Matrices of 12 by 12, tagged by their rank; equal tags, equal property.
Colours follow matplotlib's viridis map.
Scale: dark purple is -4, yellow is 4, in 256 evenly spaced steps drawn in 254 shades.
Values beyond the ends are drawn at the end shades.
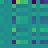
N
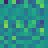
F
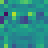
F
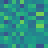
F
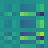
N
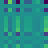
N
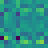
F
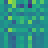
F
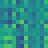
F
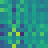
F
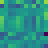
F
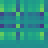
N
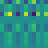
N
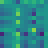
F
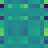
N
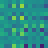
F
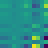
N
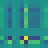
N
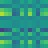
N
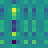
N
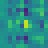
F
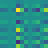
N
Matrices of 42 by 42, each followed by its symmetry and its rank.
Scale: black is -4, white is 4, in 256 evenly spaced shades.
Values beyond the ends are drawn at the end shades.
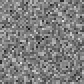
symmetric, full rank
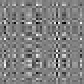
neither, rank two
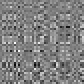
neither, rank three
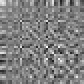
symmetric, rank three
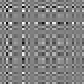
symmetric, rank one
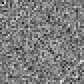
symmetric, full rank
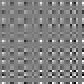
symmetric, rank one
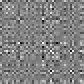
symmetric, rank three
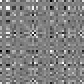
symmetric, rank three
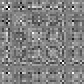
symmetric, rank three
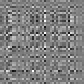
neither, rank two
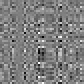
neither, rank three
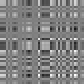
symmetric, rank one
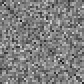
symmetric, full rank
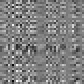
neither, rank three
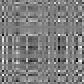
neither, rank two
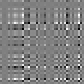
symmetric, rank one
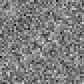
symmetric, full rank
